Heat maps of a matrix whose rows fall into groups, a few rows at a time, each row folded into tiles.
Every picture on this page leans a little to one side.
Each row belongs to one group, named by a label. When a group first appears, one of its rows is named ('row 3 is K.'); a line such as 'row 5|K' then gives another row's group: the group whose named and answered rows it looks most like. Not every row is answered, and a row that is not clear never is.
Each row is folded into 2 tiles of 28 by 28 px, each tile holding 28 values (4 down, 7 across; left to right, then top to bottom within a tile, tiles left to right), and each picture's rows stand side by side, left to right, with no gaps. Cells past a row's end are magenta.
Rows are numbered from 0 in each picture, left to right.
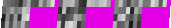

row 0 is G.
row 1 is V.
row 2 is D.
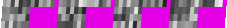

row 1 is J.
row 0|V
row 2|V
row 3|G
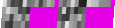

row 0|J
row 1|V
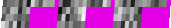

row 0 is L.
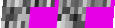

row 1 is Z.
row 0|V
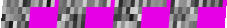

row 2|G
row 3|V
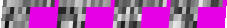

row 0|V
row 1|G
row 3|Z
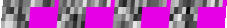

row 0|Z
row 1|D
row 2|J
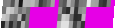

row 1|Z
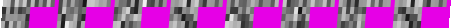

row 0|V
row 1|V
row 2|L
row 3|Z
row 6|J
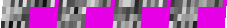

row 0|J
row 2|V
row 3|L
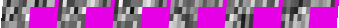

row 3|Z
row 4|D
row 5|G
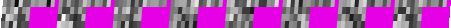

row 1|Z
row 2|L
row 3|D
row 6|Z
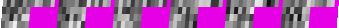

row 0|G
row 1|G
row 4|D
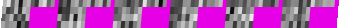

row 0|Z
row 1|G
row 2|L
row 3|G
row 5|L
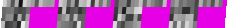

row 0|J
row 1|J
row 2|D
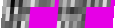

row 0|J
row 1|V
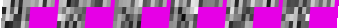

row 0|J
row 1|J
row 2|D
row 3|D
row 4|J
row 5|L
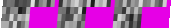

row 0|L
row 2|D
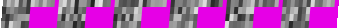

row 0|V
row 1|Z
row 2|G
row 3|D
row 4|D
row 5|L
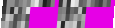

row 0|D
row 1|V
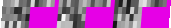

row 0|V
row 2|G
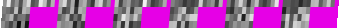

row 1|Z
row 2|L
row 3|L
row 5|G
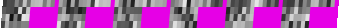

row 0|G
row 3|Z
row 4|G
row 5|L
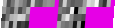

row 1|D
